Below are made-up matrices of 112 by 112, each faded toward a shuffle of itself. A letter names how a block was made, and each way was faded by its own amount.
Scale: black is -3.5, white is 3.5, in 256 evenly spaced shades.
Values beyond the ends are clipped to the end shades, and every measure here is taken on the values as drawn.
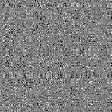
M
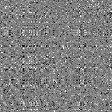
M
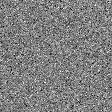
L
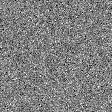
L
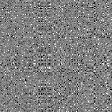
M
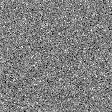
L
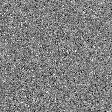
L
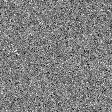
L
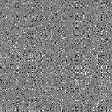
M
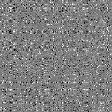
M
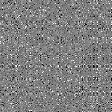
M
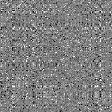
M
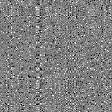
M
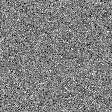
L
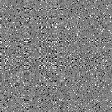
M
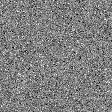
L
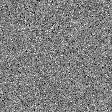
L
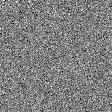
L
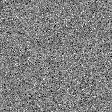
L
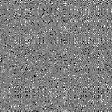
M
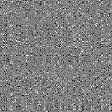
M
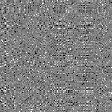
M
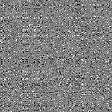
M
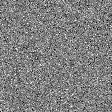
L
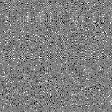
M
